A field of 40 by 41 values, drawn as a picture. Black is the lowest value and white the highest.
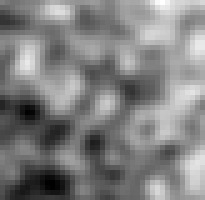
Stripes: none. Slope: up to the top right. Ninth with the highest average: top right. Ninth with the lowest average: bottom left. Grain: blotchy. Lone odd cells: none. Histogram: bell-shaped.
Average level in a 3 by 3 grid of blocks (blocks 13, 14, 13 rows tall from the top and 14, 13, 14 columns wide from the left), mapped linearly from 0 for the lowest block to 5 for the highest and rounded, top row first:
3 3 5
2 2 4
0 1 4
